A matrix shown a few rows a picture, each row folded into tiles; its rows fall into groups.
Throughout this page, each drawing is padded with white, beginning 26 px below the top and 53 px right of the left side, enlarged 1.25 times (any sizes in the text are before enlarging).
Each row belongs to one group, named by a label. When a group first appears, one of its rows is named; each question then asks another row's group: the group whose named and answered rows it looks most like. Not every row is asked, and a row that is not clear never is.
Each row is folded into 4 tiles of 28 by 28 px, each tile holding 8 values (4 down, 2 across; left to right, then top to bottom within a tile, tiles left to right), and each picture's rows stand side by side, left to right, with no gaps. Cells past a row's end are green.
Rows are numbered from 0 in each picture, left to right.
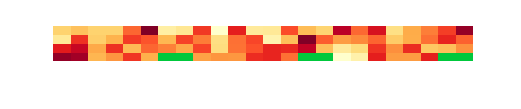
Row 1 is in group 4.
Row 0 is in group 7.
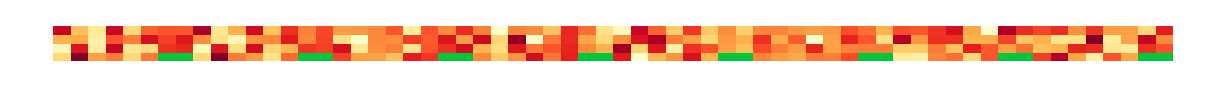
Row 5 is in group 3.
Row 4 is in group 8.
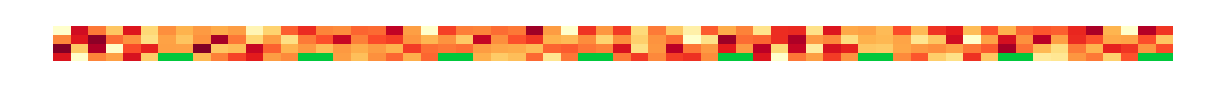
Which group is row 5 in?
8
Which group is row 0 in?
8
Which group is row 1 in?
4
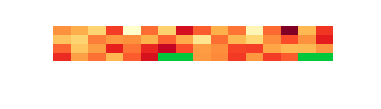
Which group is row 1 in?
7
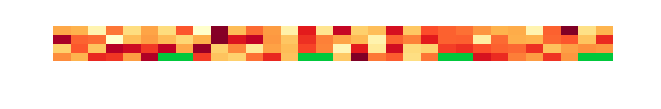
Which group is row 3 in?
7
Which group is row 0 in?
3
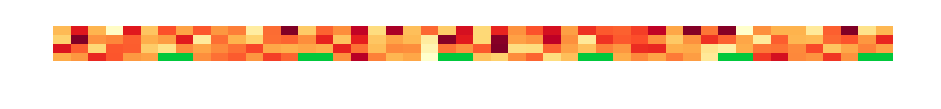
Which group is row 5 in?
7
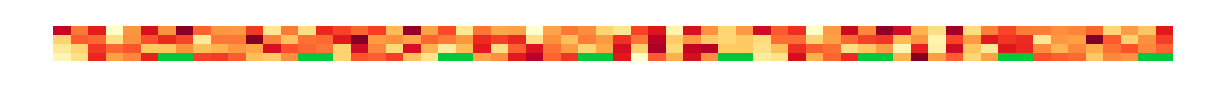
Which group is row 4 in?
8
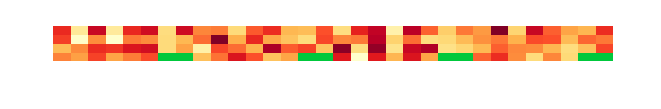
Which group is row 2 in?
8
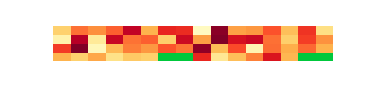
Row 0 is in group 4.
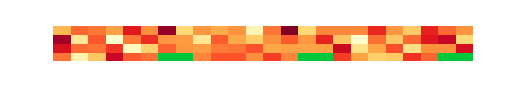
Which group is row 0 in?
3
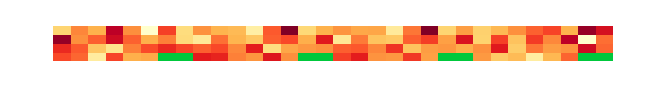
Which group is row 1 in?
7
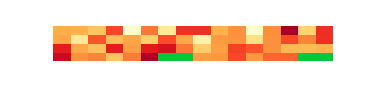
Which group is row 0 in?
3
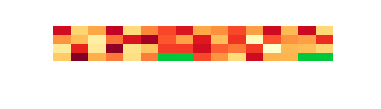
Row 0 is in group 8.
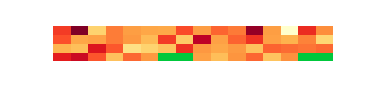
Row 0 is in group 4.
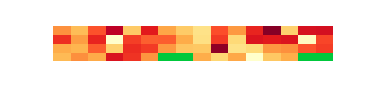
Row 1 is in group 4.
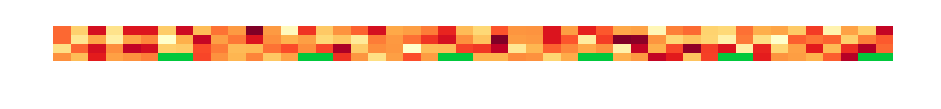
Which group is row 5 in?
3
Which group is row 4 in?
3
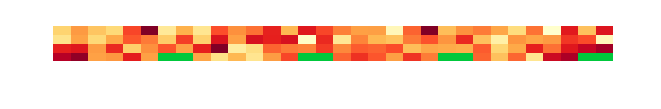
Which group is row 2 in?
7
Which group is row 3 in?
3
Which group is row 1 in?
4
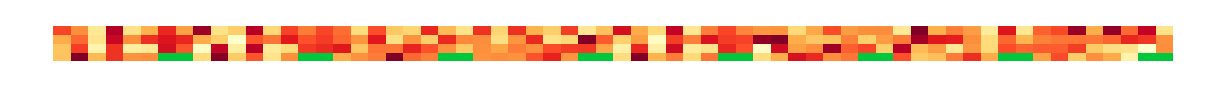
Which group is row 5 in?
3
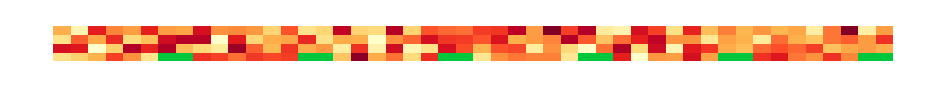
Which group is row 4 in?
8
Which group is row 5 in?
7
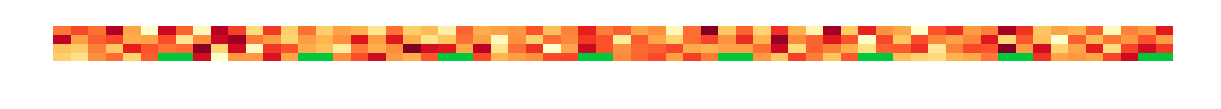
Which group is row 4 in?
7
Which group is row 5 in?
4
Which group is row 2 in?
3
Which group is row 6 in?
4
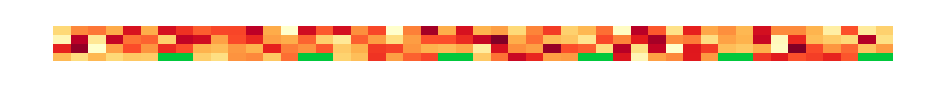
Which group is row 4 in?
8
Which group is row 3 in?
3
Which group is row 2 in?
7
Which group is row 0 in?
4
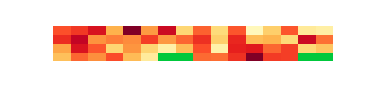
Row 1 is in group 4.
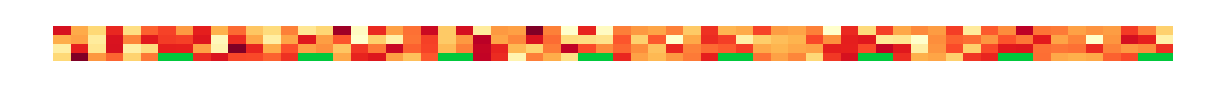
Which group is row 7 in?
3
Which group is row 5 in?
3
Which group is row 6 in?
3
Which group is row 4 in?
3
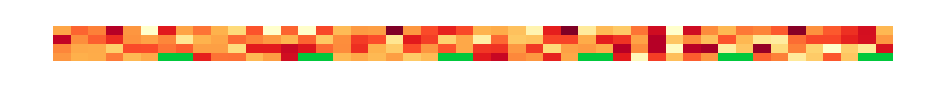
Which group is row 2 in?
4
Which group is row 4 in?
8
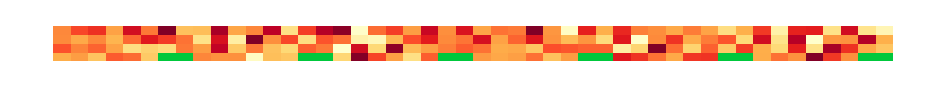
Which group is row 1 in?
4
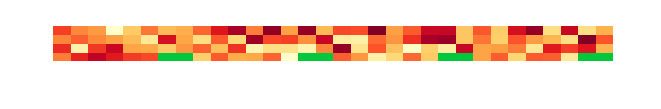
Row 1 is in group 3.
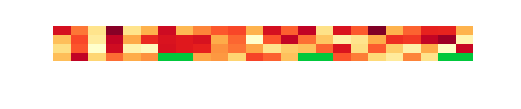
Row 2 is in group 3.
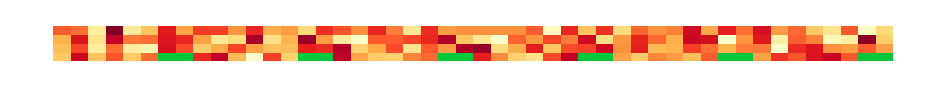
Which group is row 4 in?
4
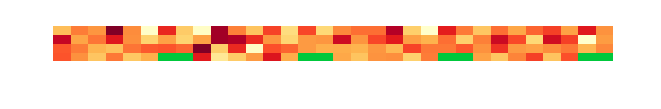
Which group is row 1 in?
8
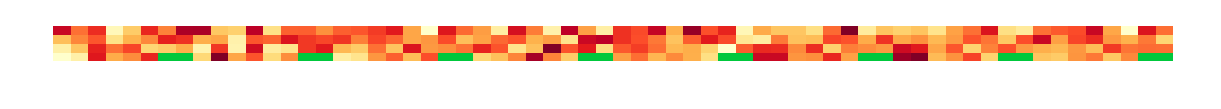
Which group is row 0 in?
7
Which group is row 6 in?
7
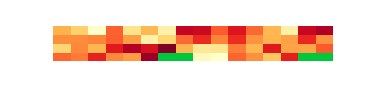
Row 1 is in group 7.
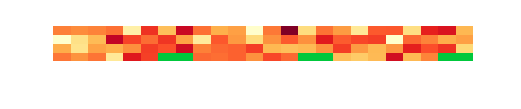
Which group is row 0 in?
3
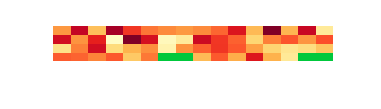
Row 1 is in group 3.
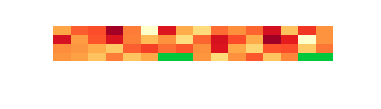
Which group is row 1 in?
4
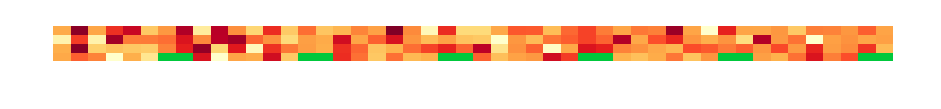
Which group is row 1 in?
8
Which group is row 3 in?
3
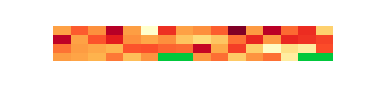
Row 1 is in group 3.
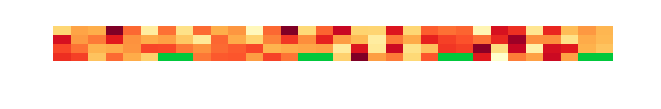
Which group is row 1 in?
7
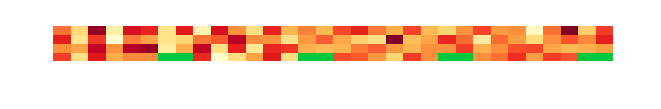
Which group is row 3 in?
7
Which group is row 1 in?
8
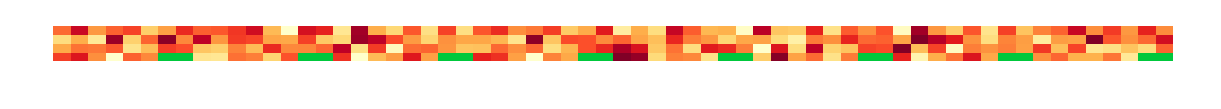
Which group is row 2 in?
8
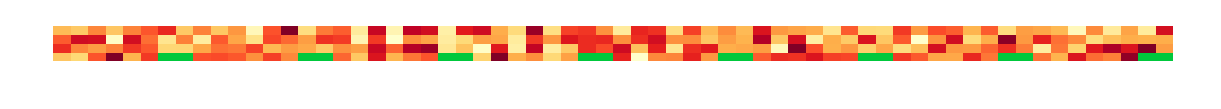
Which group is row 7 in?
3
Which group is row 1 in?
7
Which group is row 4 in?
8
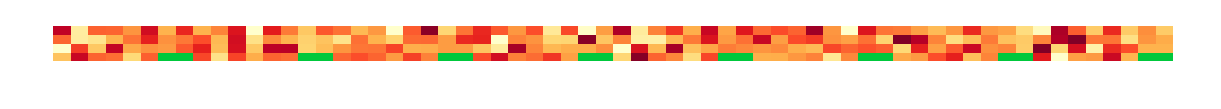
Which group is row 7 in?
8
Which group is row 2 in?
7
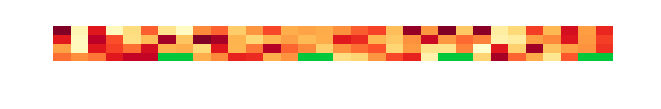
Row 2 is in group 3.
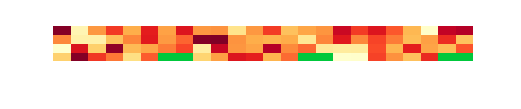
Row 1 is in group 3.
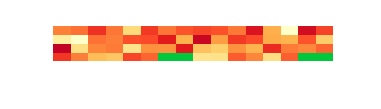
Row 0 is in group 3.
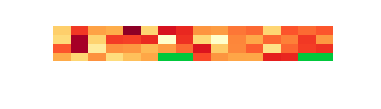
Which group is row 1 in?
3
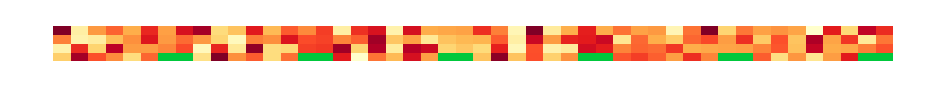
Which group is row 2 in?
8
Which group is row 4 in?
7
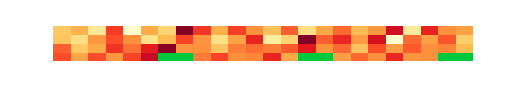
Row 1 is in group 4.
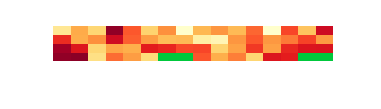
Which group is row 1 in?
3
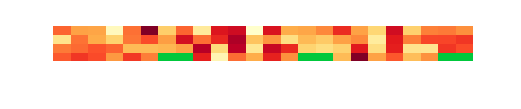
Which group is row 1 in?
8
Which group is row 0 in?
7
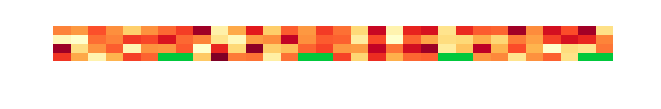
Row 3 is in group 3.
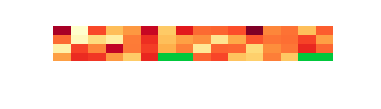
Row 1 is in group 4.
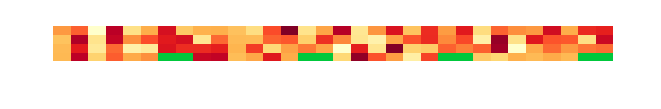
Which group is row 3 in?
4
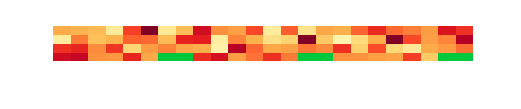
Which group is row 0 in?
7
